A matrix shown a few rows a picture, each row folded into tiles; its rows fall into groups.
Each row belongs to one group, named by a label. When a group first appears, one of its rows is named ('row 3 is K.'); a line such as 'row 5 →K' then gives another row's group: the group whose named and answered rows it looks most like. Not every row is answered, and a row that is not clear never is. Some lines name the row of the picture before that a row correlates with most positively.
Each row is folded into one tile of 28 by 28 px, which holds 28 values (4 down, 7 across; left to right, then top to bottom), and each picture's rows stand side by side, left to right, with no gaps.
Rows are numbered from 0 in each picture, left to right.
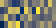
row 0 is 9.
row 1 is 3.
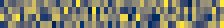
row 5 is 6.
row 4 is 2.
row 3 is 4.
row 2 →3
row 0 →3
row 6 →9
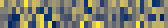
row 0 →6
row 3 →9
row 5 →9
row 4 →6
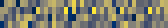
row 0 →3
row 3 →3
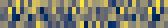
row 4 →3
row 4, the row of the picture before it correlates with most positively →4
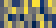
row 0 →9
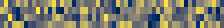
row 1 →3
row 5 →6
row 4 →9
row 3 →4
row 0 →2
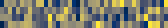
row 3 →3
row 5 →9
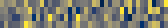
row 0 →6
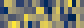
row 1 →9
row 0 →9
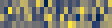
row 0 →3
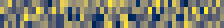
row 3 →6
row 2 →2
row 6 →9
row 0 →2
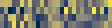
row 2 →4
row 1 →6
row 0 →2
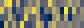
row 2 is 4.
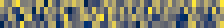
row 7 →6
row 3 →3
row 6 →6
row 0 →2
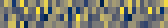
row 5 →3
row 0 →2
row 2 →4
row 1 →4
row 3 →3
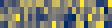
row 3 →9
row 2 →6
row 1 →6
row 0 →3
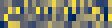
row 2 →4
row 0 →9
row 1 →3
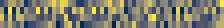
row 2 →2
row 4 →2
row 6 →4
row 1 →3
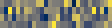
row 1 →6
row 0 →4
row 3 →3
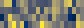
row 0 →2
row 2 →6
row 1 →9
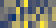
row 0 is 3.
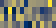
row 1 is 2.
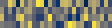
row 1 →6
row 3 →3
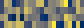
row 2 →2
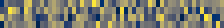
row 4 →4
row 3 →6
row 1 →6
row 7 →2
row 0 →9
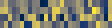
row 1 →9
